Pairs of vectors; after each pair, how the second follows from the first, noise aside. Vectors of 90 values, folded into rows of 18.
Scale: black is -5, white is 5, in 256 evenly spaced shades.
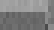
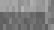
copied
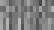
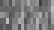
sign-scrambled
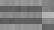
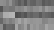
wrapped around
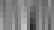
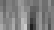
copied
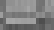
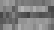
wrapped around
